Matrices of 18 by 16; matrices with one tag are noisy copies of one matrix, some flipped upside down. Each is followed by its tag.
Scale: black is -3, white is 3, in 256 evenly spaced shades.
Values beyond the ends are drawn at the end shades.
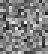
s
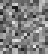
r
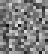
s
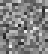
s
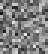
r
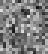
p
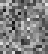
p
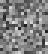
s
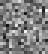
s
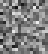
r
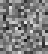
s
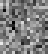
p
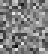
r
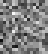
r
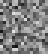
r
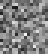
r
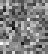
p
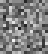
s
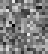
p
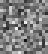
s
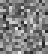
s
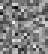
r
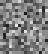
s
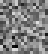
r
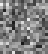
p
